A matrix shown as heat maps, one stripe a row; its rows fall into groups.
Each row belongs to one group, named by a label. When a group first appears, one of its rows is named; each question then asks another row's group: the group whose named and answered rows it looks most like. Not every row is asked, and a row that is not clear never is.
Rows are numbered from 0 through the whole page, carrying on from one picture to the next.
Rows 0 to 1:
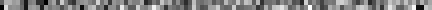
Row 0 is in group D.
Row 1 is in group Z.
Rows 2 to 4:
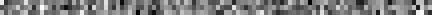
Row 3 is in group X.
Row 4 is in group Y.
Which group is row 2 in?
Y
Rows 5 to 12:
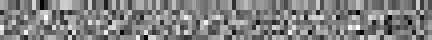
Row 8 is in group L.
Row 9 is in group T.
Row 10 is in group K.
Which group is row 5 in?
K
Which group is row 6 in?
K
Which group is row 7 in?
X
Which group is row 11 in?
Y
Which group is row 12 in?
Z
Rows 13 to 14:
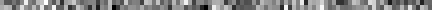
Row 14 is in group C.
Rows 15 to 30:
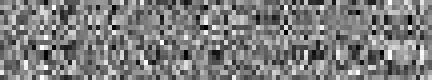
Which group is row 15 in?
D
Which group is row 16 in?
C
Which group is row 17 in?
X
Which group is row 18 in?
T
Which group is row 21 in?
T
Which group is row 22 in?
L
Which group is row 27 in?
Y
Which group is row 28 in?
L
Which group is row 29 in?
K
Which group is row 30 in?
X
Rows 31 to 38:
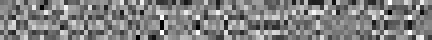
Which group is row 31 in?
D
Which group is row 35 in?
T
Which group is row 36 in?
T
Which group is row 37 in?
C
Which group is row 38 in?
Y
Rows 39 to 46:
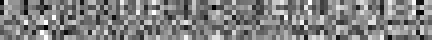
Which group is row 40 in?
D
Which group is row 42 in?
C
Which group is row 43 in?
L
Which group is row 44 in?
D
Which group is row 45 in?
X
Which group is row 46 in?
L
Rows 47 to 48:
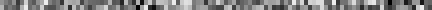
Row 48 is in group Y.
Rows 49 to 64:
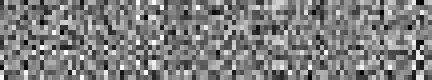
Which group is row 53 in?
K
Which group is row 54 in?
T
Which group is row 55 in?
C
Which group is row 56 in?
C
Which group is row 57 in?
Z
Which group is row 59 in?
K
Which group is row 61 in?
Z
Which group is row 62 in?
Z
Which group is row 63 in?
Y
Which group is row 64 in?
Y
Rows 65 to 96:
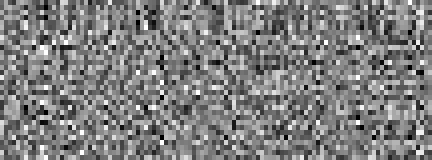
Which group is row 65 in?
C
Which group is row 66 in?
D
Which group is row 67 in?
Y
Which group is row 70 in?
Y
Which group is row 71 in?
T
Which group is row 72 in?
K
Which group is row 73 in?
K
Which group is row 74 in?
X
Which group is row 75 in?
L
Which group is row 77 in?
D
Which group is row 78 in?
T
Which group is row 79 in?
Z
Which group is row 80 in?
K
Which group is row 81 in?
C
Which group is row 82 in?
L
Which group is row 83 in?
C
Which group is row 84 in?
T
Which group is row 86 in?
Z
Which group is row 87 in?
D
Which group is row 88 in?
X
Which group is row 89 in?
K
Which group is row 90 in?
Y
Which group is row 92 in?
T
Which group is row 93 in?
C
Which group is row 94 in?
X
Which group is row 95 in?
Y
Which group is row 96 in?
L
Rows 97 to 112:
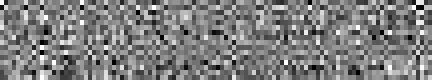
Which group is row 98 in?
Z
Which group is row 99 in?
Y
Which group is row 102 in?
K
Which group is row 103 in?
D
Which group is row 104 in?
T
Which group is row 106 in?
X
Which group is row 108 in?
X
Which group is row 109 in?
C
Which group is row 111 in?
X
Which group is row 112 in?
X
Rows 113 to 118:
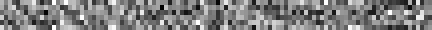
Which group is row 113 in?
K
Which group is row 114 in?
T
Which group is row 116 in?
Y
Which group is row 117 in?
C
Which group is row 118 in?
K
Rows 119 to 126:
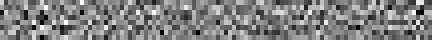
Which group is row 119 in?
Y
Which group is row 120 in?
L
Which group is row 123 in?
K
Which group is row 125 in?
T
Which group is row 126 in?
K
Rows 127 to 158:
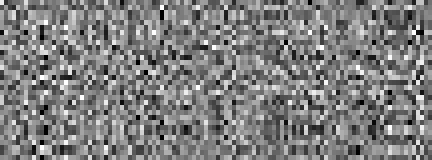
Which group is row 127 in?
Y
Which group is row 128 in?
C
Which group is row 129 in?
T
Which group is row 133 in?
Z
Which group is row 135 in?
T
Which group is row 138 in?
D
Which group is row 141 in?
Z
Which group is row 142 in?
X
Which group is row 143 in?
K
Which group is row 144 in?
C
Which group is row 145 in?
L
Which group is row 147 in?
Y
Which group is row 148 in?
D
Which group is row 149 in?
K
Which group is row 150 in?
Y
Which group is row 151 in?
T
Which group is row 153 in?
D
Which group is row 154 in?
T
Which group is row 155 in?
K
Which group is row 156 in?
X
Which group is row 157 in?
X
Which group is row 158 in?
K
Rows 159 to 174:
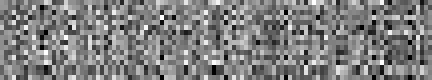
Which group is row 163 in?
T
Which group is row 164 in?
Y
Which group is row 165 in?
D
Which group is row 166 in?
K
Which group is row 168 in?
K
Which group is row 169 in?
L
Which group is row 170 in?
T
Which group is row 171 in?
L
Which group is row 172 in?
D
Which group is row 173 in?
D
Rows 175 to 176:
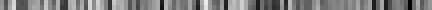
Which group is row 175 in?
T
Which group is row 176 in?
T
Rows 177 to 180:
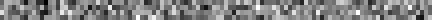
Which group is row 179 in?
K
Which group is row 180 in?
Z
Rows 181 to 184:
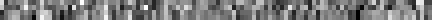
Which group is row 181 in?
Y
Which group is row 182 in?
Y
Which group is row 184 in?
X
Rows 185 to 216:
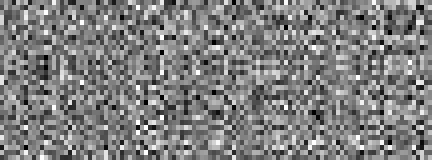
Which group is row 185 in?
C
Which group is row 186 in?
Z
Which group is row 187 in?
L
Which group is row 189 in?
Y
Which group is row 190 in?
T
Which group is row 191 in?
L
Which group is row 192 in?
C
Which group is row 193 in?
D
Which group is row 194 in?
L
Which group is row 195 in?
T
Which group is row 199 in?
C
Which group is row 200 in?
K
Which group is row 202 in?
Z
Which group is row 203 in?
D
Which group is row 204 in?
T
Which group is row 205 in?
Z
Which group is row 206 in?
C
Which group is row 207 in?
D
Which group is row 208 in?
C
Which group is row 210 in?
Y
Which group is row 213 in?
L
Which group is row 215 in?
Y
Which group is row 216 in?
X
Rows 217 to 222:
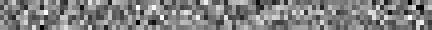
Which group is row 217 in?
T
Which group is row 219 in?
L
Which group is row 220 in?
C
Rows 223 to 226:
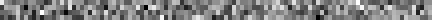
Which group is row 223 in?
K
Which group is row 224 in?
Z
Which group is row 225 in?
X
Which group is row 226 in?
C
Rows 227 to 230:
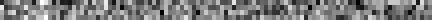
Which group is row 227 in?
X
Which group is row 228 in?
Y
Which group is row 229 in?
T
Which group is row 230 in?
L
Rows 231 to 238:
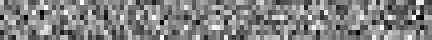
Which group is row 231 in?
Y
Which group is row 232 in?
L
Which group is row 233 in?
K
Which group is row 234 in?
Z
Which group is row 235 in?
T
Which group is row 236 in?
L
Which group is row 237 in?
X
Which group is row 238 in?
C
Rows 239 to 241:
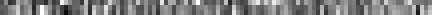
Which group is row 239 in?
C
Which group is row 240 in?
X
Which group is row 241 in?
X
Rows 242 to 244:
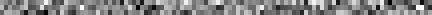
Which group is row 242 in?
L
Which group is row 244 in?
D
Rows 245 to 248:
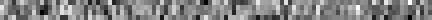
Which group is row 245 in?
C
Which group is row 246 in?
K
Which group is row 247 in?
K
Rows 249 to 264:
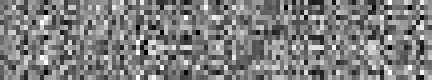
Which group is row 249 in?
D
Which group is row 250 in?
T
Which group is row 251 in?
D
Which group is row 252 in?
L
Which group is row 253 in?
X
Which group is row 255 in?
T
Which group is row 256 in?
D
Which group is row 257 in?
Z
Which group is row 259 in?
Z
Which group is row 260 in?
X
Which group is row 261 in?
L
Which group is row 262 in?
C
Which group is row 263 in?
D
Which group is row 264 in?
Z
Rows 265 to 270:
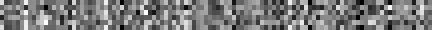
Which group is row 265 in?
Y
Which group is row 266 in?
D
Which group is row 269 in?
L
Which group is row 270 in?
Y
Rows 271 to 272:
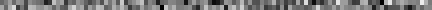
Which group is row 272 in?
T
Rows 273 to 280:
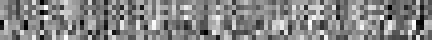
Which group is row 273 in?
K
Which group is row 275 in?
K
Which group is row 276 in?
L
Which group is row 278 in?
Z
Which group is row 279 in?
C
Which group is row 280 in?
K
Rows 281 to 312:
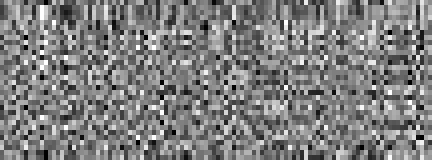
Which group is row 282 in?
X
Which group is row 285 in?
C
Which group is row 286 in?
C
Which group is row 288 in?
Z
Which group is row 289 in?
L
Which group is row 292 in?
K
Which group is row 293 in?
L
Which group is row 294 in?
X
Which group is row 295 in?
T
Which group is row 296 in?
K
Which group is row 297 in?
T
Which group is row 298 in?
C
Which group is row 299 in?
D
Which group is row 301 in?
C
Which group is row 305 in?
T
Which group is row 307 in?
C
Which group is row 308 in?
Z
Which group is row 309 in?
Y
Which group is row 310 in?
Y
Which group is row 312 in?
D
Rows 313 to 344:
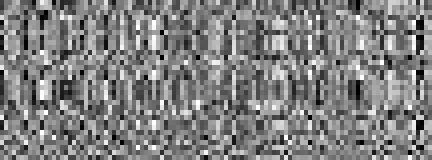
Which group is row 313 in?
X
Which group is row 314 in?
X
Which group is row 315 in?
D
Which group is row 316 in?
K
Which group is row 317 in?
Z
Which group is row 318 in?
Z
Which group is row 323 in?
X
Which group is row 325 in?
L
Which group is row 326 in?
K
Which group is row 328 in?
Z
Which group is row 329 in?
X
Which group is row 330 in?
X
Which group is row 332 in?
X
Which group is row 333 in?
C
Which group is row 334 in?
C
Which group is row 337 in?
Z
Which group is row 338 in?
Z
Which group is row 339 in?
X
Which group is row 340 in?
C
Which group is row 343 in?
T
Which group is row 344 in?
C
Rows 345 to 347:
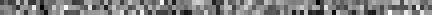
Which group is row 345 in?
C
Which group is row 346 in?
K
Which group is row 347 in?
D
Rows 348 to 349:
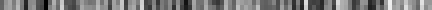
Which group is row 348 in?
D
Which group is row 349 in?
D
